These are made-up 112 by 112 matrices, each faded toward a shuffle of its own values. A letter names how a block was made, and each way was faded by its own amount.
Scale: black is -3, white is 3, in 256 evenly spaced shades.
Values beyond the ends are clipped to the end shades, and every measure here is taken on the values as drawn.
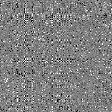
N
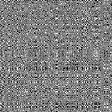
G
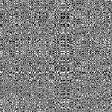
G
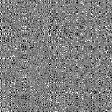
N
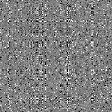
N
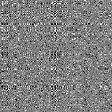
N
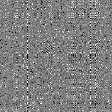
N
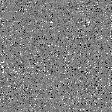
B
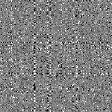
N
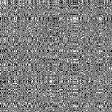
G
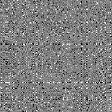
N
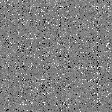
B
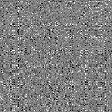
N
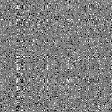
N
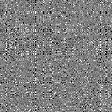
N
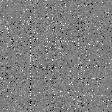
B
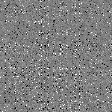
B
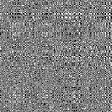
G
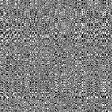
G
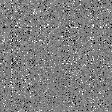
B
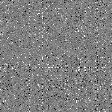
B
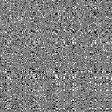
N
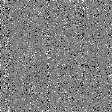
B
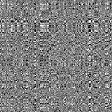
G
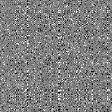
N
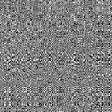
G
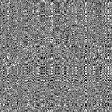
G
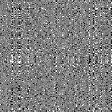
N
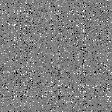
B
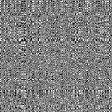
G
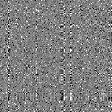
N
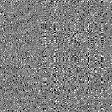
N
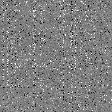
B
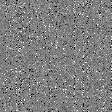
B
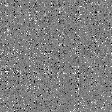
B
